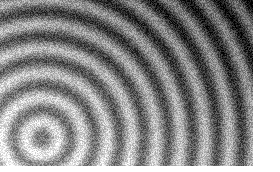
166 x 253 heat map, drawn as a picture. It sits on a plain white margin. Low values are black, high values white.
On average the colour sits 50% of the way up the scale. The top right is the ninth with the lowest average. There is an overall slope up to the bottom left. Rings spread out from the bottom left. The ninth with the highest average is the bottom left. The halves do not mirror each other.
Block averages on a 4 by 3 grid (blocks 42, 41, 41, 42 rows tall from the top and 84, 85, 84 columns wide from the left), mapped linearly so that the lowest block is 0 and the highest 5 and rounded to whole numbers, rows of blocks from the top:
210 / 321 / 432 / 543
